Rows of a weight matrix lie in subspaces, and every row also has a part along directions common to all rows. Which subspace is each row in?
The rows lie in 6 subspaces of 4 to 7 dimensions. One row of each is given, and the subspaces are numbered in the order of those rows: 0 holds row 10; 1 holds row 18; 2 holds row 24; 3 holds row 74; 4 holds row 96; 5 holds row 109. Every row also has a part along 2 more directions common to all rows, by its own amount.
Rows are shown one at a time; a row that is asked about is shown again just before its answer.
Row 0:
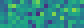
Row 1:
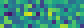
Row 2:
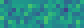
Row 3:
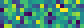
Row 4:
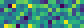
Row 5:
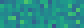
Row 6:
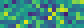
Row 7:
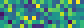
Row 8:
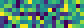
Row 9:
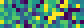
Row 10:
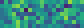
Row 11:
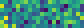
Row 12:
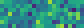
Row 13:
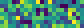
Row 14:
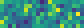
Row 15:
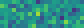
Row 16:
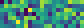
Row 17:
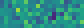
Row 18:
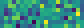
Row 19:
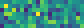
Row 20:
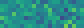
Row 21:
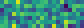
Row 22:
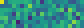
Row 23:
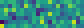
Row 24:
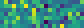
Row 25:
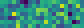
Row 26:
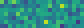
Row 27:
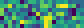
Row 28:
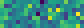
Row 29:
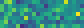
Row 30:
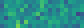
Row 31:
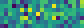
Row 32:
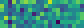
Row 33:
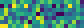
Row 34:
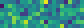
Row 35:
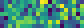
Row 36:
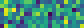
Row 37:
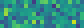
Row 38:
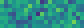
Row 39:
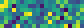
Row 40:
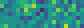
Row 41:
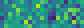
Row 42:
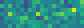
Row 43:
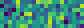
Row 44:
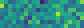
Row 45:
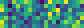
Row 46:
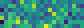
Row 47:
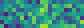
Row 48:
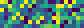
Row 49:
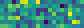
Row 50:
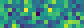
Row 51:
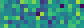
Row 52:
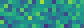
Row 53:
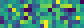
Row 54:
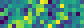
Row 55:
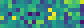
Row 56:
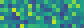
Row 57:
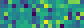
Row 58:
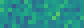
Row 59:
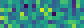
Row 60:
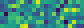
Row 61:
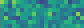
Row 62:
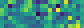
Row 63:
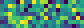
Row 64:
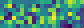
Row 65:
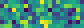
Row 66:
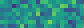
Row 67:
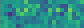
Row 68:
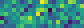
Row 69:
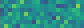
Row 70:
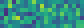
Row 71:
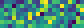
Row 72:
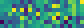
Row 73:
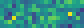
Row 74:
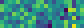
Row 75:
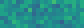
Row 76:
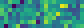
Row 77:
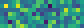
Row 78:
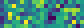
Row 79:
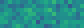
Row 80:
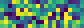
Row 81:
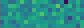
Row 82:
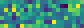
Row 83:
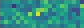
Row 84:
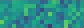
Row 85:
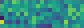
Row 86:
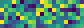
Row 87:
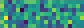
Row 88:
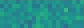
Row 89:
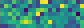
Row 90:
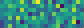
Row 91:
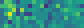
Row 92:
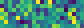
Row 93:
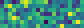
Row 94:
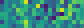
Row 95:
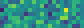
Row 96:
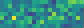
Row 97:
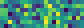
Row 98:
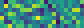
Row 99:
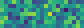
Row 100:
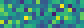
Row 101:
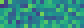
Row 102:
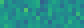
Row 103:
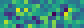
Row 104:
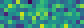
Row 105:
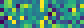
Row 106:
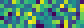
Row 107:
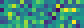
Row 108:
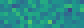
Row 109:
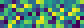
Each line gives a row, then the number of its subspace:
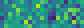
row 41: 4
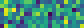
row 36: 5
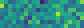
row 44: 1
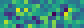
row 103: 4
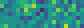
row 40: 3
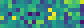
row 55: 4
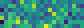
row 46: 3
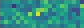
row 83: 5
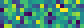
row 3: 5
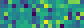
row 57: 2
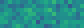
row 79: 1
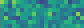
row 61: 2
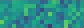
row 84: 3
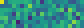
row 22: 2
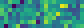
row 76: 1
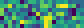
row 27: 1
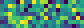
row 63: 5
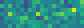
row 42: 1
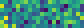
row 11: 0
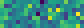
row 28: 4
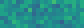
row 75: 0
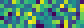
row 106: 3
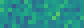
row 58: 1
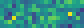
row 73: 4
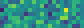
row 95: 3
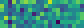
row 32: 0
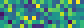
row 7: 3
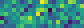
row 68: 3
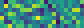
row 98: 5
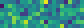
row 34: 2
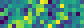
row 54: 3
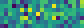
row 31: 1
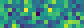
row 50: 1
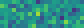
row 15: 5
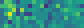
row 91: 5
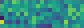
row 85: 3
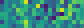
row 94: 4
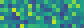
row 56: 1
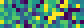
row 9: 4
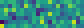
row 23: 1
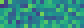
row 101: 2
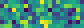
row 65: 1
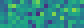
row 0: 5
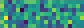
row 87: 0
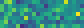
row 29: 5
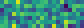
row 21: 0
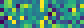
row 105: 0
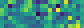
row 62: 0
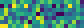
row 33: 1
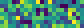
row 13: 2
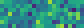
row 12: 3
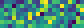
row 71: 2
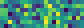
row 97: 5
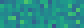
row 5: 2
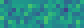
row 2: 5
